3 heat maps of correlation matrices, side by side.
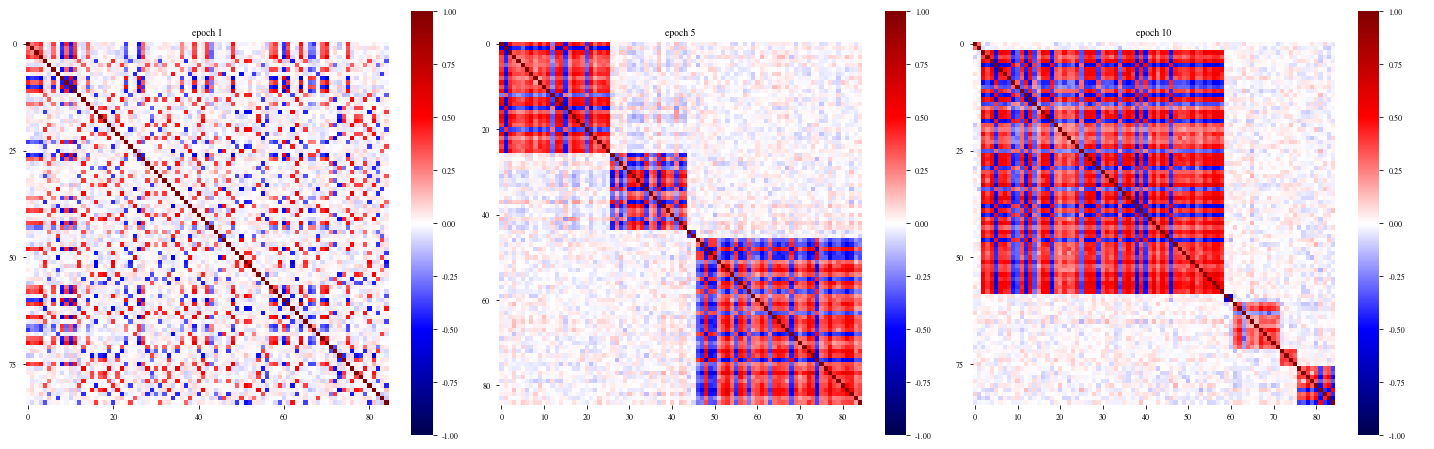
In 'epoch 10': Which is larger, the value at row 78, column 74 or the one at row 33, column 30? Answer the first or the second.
the second
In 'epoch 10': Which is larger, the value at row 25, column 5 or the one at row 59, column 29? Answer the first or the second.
the first
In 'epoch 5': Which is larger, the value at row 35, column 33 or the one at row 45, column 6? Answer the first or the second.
the first
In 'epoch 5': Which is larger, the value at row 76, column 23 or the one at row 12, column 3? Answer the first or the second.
the first
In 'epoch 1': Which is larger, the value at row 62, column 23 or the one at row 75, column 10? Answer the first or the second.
the first
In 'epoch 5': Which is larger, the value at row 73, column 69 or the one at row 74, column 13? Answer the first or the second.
the first
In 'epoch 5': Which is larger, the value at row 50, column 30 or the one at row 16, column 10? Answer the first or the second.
the second
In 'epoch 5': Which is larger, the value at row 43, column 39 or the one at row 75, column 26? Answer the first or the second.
the first
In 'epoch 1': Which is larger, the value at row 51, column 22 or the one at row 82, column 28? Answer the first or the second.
the first
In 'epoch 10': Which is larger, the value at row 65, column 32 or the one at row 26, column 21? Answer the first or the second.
the second
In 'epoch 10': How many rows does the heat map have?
85
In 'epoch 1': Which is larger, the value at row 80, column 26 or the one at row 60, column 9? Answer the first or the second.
the first
